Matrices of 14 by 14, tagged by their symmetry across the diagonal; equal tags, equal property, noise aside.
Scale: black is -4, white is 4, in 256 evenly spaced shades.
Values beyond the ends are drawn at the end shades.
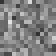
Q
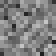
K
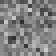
Q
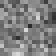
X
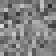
Q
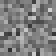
X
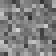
X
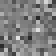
X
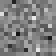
X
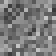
K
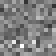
Q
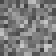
K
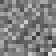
K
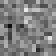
X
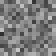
K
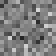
K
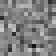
Q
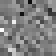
X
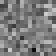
Q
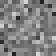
K
